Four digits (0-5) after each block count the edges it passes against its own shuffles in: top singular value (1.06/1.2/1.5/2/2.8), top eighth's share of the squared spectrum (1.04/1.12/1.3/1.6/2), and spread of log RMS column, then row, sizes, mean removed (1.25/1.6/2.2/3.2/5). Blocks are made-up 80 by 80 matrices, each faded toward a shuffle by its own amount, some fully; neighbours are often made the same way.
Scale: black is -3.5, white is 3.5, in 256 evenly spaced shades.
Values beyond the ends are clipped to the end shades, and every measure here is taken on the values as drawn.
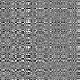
5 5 4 4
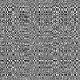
5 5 4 4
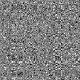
4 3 2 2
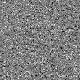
3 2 0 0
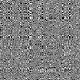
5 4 3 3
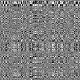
5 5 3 4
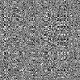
4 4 3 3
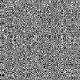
4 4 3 3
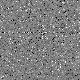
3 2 0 1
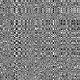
5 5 4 3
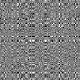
5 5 3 3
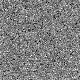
2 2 0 0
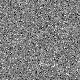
0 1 1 0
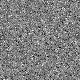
0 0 0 0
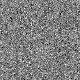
0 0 2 0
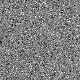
0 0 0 0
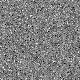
0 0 0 0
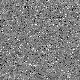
0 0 0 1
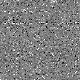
3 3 1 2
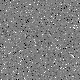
0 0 0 0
